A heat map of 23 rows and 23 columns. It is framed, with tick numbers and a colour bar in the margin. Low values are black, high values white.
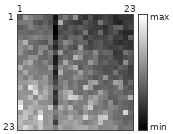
The field climbs toward the bottom left. Column 8 differs from the columns beside it. The bottom left is the ninth with the highest average. Neither half mirrors the other.
